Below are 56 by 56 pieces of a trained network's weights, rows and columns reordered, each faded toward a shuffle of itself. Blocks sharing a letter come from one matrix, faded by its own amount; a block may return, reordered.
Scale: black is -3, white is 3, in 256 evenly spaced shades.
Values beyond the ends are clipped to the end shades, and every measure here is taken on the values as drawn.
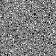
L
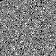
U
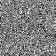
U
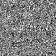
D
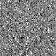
L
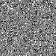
U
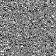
U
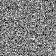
D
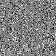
L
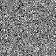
L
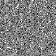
L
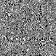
L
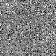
L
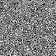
L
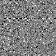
U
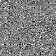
U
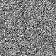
D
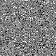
L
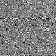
U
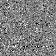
U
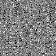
U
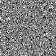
L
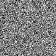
D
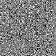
L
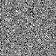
L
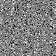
U
